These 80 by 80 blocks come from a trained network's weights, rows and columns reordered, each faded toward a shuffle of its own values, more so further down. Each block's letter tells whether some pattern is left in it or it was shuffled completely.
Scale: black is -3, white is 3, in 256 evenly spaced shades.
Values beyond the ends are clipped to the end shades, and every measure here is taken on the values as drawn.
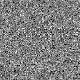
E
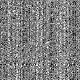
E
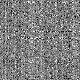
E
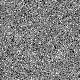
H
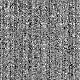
E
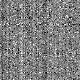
E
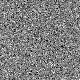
H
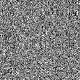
E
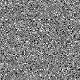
E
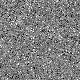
H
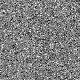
H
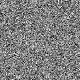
E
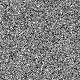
H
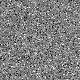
H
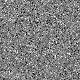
H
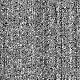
E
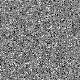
E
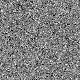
H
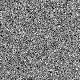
H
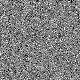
H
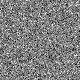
H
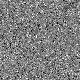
H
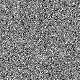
E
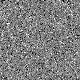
H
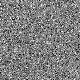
E
